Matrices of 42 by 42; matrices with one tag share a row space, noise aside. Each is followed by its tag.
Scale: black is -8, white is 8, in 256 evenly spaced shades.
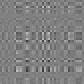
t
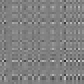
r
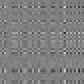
r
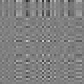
t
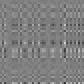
r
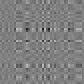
t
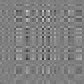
t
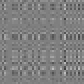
r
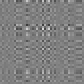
t
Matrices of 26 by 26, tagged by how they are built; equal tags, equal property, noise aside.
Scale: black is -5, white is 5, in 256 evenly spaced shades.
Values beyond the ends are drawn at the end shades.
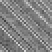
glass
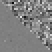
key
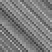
glass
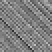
glass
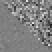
key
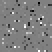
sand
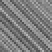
glass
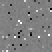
sand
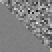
key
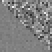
key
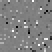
sand
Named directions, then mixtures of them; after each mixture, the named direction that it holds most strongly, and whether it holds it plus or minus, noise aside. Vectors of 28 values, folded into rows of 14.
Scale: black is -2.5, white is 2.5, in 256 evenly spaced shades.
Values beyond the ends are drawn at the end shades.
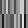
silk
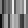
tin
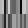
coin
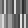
silk, minus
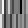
coin, plus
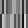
silk, minus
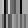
coin, plus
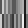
silk, plus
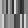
silk, minus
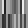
coin, plus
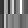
coin, minus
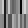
coin, plus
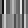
coin, minus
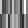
tin, plus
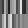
coin, minus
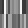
coin, minus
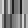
coin, plus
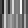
coin, minus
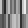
coin, plus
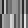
silk, minus
